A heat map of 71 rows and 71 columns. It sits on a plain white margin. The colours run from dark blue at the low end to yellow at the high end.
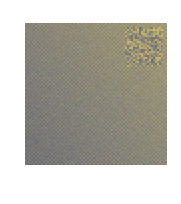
Ninth with the lowest average: bottom left. Slope: up to the top right. Odd patch: rougher, in the top right. Odd rows or columns: none. Grain: checkered.
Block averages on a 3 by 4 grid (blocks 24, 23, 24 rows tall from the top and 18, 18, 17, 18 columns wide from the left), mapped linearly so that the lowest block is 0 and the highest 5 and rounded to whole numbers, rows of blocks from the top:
2345 / 1234 / 0123
